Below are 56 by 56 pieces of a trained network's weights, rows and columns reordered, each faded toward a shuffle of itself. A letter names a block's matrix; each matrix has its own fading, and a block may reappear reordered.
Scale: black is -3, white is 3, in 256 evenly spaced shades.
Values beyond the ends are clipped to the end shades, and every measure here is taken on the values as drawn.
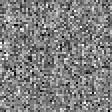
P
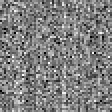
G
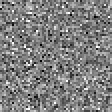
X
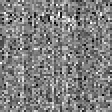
G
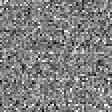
X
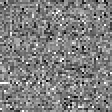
X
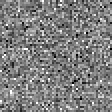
X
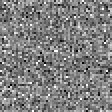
X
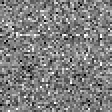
X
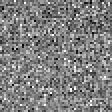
X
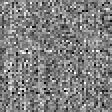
G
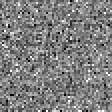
X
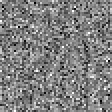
P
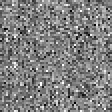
P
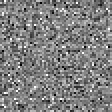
X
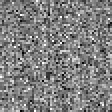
P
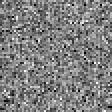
P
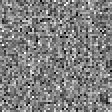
P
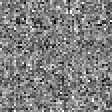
P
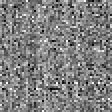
G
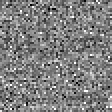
X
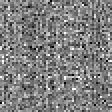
G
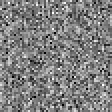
P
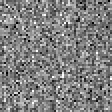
P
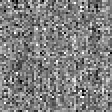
G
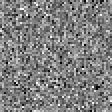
P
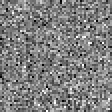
P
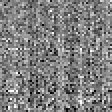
G
